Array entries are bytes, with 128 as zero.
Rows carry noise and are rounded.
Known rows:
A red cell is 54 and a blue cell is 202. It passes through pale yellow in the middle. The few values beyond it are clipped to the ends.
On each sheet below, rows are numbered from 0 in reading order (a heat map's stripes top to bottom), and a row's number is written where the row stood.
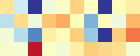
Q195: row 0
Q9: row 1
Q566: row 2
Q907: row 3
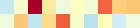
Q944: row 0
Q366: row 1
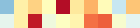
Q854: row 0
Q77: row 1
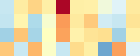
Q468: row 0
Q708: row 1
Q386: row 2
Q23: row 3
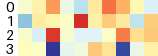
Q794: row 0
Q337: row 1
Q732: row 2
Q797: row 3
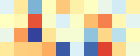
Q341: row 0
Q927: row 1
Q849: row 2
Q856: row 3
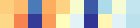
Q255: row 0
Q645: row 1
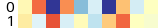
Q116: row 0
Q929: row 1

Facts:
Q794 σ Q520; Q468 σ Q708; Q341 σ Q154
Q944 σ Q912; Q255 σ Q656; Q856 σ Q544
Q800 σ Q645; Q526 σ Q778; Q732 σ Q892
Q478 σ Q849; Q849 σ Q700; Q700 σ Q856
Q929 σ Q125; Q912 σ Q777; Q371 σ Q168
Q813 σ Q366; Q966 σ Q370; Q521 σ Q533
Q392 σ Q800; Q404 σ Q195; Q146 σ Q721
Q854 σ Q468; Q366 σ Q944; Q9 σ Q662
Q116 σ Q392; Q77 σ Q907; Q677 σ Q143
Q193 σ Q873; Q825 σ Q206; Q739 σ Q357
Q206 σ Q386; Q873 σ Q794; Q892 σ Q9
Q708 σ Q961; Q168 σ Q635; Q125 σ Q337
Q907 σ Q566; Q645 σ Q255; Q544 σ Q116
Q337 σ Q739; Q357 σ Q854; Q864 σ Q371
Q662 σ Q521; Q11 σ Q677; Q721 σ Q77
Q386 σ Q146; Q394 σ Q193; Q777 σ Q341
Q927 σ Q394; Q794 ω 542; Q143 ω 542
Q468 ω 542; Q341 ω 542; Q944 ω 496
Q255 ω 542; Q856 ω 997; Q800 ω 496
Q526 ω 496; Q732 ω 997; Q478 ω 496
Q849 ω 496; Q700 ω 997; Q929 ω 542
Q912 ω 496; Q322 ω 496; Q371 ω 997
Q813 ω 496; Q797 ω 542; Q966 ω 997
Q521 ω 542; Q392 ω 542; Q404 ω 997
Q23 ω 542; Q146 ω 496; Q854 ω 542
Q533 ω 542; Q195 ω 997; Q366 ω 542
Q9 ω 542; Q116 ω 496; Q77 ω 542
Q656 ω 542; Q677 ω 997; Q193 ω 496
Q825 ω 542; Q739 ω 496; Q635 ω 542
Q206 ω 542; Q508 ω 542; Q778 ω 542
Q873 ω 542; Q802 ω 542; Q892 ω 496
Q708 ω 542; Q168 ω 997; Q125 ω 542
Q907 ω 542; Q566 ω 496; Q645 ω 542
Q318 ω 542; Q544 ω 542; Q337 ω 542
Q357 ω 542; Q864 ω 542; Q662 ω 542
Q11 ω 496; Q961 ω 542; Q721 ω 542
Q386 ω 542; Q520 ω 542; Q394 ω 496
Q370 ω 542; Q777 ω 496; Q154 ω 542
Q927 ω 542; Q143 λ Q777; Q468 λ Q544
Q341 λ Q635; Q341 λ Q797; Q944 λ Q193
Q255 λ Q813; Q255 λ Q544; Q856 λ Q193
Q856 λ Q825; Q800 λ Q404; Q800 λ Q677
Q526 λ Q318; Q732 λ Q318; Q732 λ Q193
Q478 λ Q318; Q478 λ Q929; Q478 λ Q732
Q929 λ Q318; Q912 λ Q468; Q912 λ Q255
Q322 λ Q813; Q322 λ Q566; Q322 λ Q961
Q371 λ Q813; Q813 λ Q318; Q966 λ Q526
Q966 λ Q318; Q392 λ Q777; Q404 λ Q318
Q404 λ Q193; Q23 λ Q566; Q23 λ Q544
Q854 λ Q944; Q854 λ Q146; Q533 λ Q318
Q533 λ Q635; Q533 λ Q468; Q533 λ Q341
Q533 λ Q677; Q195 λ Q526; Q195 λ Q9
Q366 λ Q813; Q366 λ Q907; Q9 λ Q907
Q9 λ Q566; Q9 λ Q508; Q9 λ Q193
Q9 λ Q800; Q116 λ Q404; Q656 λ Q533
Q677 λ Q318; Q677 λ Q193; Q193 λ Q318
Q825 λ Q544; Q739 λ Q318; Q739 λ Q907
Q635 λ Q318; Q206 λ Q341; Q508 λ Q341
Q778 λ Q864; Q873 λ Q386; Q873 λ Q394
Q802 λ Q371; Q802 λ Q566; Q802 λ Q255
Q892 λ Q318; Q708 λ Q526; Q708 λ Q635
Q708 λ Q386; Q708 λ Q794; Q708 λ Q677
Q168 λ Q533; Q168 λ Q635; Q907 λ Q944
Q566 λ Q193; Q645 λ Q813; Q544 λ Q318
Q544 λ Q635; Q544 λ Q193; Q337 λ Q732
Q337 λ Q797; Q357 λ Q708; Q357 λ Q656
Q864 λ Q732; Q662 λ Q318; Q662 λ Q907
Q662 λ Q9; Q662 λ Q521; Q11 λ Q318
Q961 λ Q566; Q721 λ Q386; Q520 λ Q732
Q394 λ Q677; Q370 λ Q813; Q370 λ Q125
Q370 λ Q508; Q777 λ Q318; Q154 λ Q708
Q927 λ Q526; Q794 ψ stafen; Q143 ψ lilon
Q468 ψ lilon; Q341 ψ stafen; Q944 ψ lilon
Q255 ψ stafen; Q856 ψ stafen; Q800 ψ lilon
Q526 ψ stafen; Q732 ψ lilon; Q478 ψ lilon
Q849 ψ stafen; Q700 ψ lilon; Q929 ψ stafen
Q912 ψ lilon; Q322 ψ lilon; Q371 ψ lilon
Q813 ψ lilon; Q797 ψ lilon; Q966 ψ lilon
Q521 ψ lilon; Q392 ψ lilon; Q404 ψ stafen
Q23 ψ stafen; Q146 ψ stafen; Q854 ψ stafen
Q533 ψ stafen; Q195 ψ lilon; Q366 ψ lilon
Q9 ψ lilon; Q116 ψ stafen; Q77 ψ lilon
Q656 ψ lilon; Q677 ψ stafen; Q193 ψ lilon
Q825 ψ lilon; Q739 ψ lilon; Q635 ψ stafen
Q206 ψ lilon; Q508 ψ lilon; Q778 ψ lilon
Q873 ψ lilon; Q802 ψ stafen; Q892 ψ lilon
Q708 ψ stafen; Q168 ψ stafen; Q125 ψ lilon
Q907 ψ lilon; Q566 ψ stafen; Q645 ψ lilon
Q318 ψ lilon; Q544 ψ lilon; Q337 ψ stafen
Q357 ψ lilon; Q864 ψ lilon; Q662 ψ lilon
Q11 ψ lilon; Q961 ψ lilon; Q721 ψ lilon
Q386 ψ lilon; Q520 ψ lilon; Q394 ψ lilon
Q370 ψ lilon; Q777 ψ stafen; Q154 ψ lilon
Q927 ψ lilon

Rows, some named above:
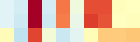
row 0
Q739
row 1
Q739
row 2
Q404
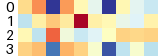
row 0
Q645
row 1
Q468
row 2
Q404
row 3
Q255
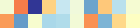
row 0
Q700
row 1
Q635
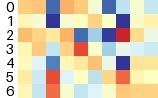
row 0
Q255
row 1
Q508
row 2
Q544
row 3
Q371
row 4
Q961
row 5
Q929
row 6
Q404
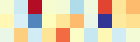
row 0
Q193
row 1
Q961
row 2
Q366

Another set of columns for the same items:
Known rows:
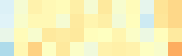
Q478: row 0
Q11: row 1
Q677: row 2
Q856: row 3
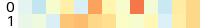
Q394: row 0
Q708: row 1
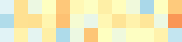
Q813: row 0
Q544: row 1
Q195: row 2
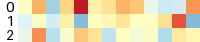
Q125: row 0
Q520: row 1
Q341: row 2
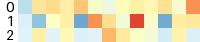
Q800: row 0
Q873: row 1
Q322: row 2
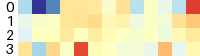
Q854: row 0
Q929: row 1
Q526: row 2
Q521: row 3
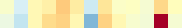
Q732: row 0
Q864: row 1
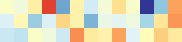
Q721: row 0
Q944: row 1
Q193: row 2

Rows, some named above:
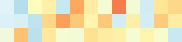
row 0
Q394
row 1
Q337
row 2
Q508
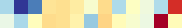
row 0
Q854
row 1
Q864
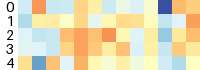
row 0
Q912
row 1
Q645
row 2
Q357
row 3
Q337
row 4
Q662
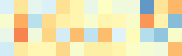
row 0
Q366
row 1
Q797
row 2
Q206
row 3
Q255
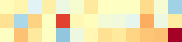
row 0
Q533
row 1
Q521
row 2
Q392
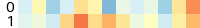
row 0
Q944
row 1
Q468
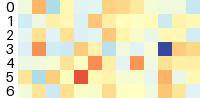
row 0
Q370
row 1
Q927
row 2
Q566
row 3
Q912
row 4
Q794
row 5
Q521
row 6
Q318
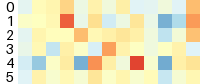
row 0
Q907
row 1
Q386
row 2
Q371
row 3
Q961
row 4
Q873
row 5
Q168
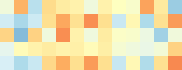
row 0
Q797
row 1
Q739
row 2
Q9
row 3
Q825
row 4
Q739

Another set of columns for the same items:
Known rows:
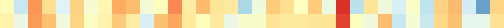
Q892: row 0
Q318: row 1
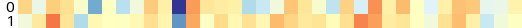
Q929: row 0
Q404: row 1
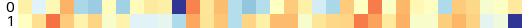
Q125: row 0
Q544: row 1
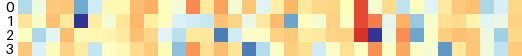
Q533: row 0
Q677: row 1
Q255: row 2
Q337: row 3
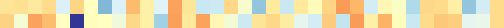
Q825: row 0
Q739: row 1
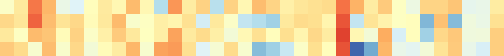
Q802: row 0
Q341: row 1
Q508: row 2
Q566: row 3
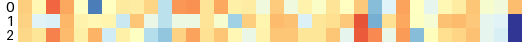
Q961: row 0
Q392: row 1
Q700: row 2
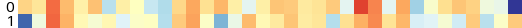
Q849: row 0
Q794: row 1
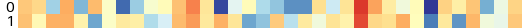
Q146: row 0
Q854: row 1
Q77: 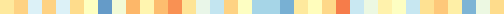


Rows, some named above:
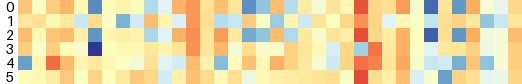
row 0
Q854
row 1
Q825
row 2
Q854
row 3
Q357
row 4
Q193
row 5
Q797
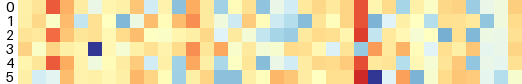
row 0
Q944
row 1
Q907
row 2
Q341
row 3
Q357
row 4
Q944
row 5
Q645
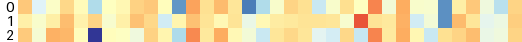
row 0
Q337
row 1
Q797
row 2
Q739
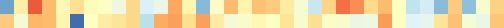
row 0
Q193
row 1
Q468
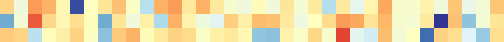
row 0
Q708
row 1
Q927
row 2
Q206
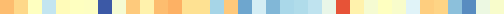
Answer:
Q721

